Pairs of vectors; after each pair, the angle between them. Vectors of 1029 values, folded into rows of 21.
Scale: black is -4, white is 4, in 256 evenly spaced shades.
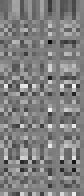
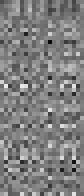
nearly parallel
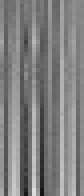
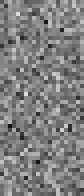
orthogonal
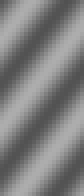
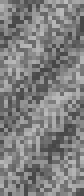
partly opposed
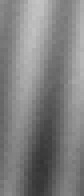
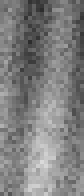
nearly opposite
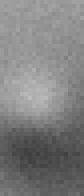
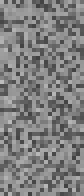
orthogonal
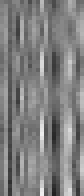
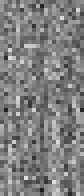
partly opposed
